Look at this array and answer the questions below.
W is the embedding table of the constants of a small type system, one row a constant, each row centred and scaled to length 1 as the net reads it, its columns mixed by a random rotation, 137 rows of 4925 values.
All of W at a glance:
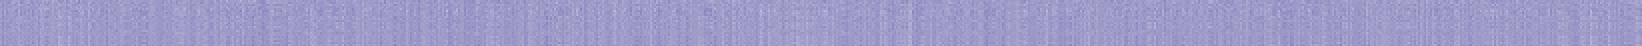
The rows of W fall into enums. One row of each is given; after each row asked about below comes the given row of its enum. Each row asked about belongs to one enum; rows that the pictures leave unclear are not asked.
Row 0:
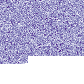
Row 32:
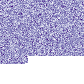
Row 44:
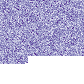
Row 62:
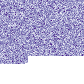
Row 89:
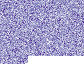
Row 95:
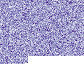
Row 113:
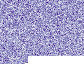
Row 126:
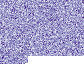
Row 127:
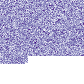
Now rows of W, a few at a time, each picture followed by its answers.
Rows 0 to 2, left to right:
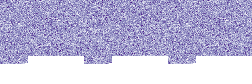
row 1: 113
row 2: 0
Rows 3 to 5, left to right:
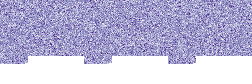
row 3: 62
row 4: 0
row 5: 32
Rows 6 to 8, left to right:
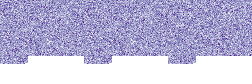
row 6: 89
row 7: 89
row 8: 62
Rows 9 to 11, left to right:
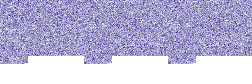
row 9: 113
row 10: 0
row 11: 0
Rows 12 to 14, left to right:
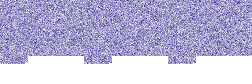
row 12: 127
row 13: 44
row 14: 95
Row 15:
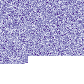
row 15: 113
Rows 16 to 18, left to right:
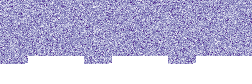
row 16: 32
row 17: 95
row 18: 89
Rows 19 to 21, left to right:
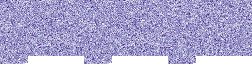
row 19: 0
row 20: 0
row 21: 32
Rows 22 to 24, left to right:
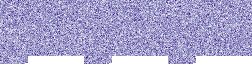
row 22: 113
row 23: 126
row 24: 32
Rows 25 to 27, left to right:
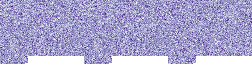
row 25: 32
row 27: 89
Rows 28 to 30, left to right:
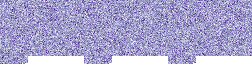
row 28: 126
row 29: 89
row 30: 44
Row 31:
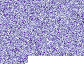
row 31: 89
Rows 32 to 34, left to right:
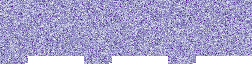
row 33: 44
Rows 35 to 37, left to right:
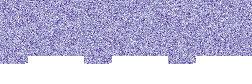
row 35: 44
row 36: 89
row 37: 32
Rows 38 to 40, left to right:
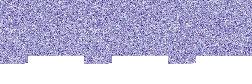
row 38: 113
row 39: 113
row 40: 0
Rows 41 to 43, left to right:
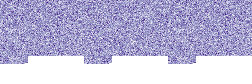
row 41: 113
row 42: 89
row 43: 113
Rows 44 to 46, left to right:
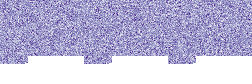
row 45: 126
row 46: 32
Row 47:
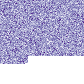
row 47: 89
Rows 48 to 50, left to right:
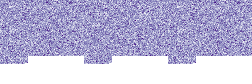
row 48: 95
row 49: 62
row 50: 95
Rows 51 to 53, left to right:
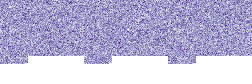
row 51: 95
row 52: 127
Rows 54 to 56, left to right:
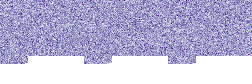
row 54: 32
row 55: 0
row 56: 113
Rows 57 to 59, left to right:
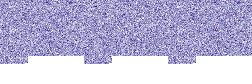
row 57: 95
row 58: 32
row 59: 95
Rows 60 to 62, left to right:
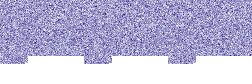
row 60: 127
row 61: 32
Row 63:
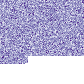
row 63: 126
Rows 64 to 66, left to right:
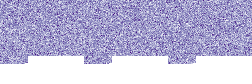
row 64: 113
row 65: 126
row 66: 0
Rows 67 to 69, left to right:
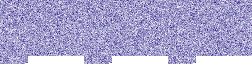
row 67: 113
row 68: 44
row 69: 95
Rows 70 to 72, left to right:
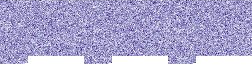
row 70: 0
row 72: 113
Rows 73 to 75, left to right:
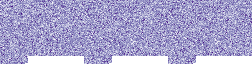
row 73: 32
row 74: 89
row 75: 89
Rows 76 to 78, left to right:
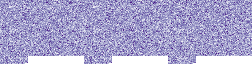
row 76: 95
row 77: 95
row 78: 113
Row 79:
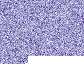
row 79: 89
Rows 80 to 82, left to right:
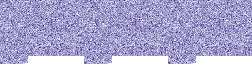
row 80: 0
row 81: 0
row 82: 0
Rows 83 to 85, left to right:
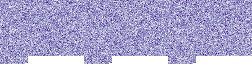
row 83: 95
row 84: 44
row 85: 113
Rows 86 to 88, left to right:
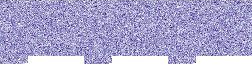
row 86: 0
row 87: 32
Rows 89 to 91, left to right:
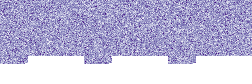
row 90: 32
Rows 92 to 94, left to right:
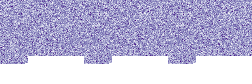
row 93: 62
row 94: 62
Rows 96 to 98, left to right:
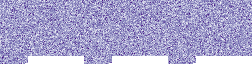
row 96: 126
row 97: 113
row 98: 32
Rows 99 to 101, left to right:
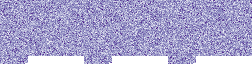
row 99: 89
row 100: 44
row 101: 126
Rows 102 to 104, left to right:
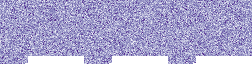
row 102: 126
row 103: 89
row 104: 44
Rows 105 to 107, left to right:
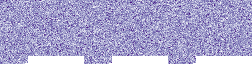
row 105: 0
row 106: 95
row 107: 32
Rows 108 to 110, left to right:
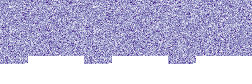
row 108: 95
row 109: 95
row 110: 32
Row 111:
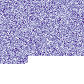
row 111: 89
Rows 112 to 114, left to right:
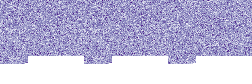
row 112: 113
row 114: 0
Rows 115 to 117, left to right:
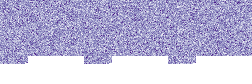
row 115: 44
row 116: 126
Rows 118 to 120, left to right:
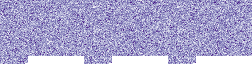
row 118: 89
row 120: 95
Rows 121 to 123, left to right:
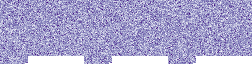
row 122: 44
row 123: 32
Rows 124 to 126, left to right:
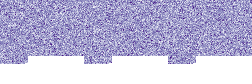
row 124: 62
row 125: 95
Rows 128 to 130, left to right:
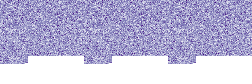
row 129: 113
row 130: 113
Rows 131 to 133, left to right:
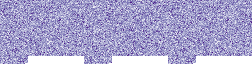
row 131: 89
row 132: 95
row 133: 89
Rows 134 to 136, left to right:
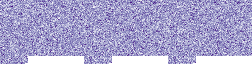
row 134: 32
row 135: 95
